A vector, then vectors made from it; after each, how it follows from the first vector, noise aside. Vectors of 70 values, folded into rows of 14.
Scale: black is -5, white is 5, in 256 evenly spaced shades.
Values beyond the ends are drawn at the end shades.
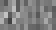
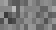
sign-scrambled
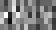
scaled up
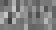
copied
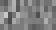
copied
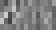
copied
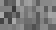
sign-scrambled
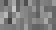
copied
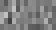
copied
